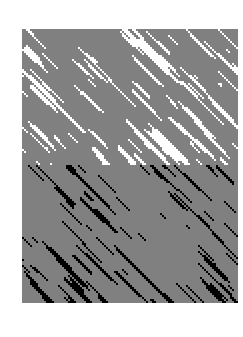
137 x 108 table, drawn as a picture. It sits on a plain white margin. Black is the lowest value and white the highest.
The top part is higher, up to a seam about 50% of the way down. The grain runs diagonally down to the right. On average the colour sits 50% of the way up the scale.
